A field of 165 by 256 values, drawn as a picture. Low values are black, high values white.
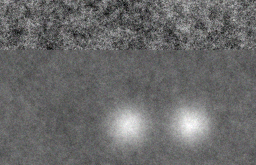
Histogram: skewed, a long tail of high values. Odd rows or columns: none. Bumps: two. Seam: horizontal, 30% of the way down, the bottom part calmer. Mirror symmetry: none.
